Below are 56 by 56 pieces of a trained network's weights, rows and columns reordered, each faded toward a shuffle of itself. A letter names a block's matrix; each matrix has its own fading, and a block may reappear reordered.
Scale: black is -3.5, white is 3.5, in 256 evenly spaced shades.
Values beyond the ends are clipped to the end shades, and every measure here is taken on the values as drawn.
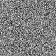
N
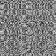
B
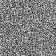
N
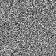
N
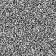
N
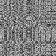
B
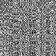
B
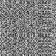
B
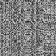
B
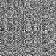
B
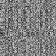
B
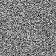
N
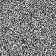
N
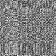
B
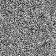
N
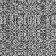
B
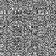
B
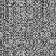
B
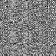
B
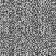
B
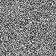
N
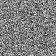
N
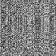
B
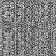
B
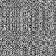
B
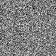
N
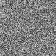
N
